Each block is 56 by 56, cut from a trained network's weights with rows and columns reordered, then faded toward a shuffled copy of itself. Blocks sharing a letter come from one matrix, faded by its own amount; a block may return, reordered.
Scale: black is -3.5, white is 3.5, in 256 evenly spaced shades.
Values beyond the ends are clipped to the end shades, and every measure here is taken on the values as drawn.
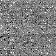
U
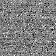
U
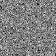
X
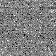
U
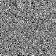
X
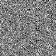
X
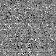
U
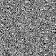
X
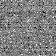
U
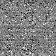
U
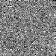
X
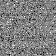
U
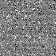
U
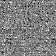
U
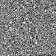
X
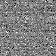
U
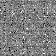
U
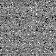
U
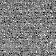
U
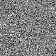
X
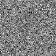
X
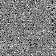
U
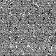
U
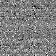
U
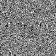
X
